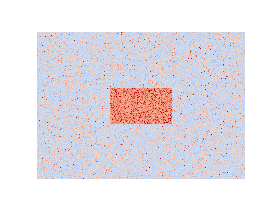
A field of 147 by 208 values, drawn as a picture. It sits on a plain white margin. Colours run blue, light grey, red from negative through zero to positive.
Ninth with the highest average: centre. Odd patch: higher, in the centre. Stripes: none. Slope: none. Histogram: skewed, a long tail of high values.
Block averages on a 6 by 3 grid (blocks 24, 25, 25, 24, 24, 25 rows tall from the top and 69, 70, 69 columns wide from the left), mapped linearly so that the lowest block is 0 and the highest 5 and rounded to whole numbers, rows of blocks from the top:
000 / 000 / 050 / 050 / 000 / 000
